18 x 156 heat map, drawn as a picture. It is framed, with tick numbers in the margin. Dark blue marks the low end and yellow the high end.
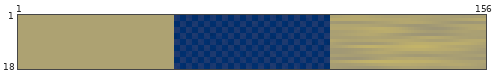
It is made of 1 by 3 panels. Panel 1,1: high, flat. Panel 1,2: very low, checkered, faint in contrast. Panel 1,3: high, streaked across, faint in contrast.
